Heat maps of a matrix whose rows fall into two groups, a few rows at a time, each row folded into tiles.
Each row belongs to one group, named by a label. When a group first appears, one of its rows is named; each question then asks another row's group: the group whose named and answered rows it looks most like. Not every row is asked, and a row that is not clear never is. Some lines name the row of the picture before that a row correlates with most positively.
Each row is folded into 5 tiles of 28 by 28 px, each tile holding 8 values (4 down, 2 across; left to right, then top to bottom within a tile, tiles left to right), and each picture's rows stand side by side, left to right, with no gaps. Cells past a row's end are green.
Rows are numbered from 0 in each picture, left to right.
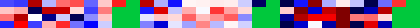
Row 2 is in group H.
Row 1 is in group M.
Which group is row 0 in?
H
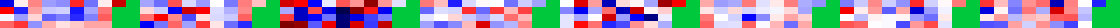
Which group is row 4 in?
H
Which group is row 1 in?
H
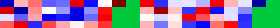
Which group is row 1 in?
M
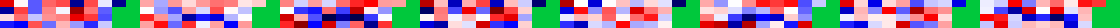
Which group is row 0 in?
M
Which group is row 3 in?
M
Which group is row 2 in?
H
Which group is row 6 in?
M
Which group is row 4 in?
M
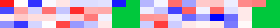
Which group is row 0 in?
M
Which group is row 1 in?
H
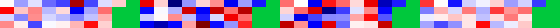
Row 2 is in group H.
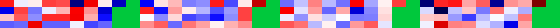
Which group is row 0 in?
M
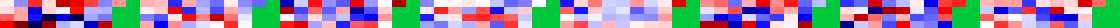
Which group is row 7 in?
H
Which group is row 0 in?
H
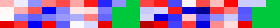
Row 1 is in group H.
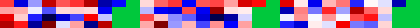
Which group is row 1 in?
H
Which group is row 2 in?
M
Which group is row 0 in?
H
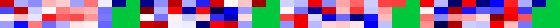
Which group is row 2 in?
H
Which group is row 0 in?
M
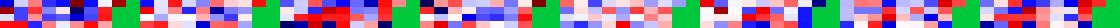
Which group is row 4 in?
M
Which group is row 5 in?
M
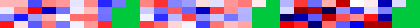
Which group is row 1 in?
H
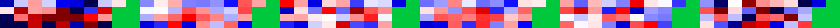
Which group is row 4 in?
M
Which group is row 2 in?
M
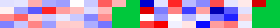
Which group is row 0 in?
H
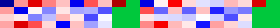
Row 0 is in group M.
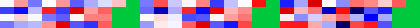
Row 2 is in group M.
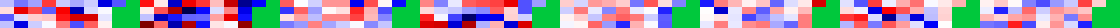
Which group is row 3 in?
H
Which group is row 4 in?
M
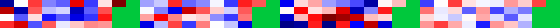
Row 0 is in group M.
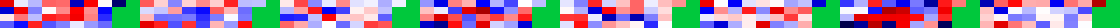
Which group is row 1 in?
H
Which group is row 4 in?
H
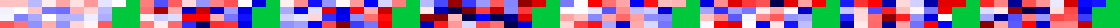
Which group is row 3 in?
H
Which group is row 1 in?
M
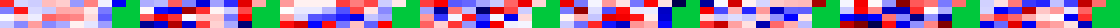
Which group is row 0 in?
M
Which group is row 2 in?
H
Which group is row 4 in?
M
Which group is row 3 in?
H
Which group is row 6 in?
H
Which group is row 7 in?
H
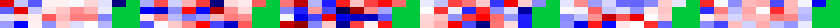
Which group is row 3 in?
M
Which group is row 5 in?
M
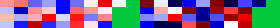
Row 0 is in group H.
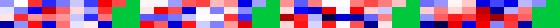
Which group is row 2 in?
H
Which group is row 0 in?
H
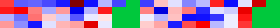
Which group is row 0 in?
M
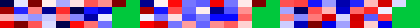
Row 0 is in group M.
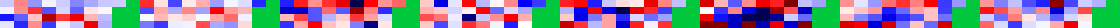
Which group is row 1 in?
M
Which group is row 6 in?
H
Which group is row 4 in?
H
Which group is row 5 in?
H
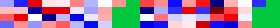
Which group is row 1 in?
M
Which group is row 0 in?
H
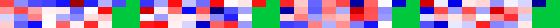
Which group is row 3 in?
M
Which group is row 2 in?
M
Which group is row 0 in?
M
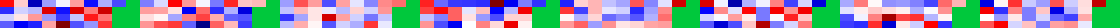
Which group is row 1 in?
M
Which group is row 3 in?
M
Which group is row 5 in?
M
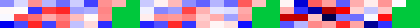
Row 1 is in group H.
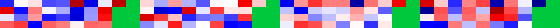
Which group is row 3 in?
M
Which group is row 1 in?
H
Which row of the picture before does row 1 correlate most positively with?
2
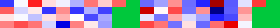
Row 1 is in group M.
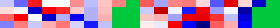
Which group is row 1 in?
M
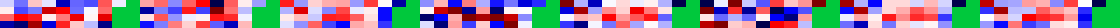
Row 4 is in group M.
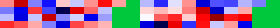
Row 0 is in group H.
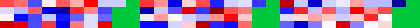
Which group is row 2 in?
M
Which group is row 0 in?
H
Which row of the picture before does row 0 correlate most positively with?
0
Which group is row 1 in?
M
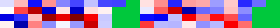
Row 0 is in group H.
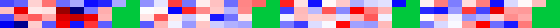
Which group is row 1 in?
H
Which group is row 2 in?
M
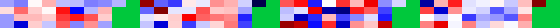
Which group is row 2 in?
H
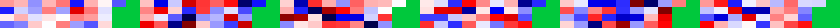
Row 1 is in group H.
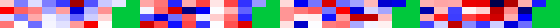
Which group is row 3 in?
M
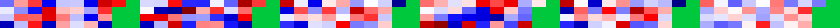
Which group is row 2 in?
M
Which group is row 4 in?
M
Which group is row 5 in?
M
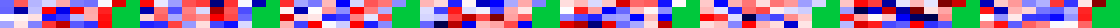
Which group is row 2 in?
H
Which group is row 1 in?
M
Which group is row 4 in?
H
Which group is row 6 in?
H
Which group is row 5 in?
H
